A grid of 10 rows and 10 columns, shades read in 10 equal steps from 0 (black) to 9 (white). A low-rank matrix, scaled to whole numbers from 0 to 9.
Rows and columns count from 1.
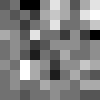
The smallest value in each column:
3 3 0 0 3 1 2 3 2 0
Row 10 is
4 4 3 4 4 5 4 4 3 3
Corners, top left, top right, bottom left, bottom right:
3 8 4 3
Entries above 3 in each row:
6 8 9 6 8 7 9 8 10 7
